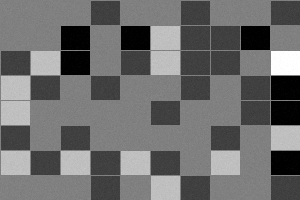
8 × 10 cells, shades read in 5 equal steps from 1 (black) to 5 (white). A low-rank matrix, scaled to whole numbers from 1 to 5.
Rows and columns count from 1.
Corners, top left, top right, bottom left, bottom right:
3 2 3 2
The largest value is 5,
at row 3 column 10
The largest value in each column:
4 4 4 3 4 4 3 4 3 5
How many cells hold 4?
11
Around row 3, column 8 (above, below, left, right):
2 3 2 3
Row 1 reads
3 3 3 2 3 3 2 3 3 2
